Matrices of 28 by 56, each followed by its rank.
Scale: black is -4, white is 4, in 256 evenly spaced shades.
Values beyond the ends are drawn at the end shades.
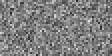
full rank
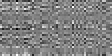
three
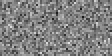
full rank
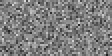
full rank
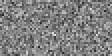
full rank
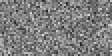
full rank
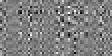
three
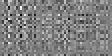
three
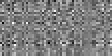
three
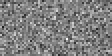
full rank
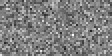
full rank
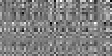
three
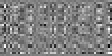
three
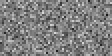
full rank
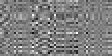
three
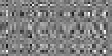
three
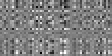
three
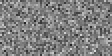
full rank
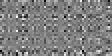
three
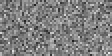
full rank
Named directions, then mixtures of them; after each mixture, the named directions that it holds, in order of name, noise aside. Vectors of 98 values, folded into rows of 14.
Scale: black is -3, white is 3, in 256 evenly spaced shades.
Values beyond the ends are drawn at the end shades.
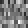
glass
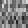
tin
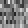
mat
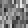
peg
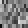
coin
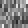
peg, tin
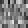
glass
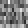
mat, tin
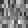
glass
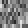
coin, mat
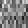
mat, tin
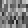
tin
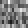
mat, tin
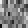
coin, glass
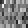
glass, tin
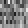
mat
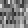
mat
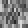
coin, mat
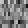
glass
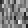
glass, tin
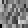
coin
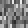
mat, peg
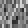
coin, peg
